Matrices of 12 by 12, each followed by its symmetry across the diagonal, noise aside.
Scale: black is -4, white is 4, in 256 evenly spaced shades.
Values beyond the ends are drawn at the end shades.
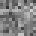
neither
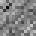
symmetric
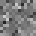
symmetric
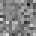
neither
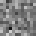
neither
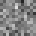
neither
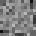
symmetric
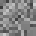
symmetric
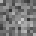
symmetric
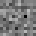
neither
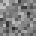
symmetric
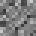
symmetric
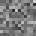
neither
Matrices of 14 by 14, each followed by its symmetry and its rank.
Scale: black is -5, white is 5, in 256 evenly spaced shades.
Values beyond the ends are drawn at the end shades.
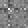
symmetric, rank three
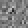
neither, rank three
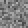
neither, full rank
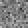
neither, full rank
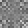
symmetric, rank three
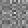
neither, rank three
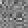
neither, rank three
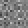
neither, rank three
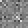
symmetric, rank three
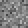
neither, full rank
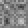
symmetric, rank three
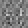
neither, rank three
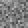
neither, full rank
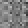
neither, rank three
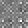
symmetric, rank three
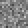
neither, full rank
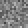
neither, full rank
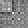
symmetric, rank three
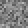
neither, full rank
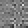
neither, rank three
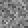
neither, full rank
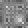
symmetric, rank three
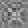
symmetric, rank three
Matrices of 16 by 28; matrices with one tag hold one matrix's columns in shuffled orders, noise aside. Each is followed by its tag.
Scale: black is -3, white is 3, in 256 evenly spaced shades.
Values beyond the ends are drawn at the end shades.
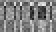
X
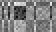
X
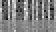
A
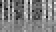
A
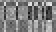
X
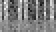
A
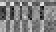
X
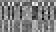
X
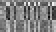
X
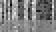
A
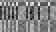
X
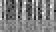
A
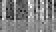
A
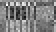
X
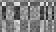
X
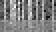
A
